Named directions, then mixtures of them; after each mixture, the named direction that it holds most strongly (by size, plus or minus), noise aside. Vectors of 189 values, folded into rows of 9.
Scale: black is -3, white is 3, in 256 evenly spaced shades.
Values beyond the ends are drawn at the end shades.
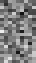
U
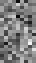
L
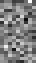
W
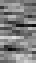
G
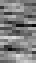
G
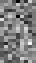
L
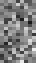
L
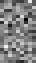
W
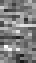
G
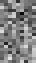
U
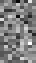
L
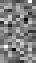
W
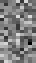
L
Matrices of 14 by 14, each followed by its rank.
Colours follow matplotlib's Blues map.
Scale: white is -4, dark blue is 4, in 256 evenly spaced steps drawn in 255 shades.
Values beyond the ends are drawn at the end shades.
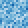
full rank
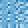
three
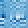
two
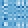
two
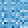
two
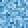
full rank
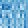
three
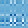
one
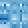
two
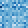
three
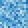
full rank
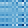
one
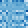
two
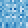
three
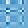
one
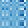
one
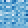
three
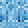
three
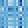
one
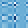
one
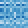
two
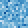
full rank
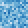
full rank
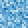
full rank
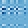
one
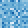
three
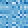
two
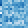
three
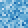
full rank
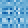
two
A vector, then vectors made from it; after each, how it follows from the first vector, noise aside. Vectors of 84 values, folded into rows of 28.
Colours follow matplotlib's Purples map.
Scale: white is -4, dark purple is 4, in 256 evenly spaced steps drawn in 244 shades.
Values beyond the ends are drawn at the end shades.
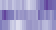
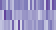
sign-scrambled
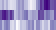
scaled up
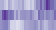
copied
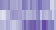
wrapped around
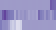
partly zeroed
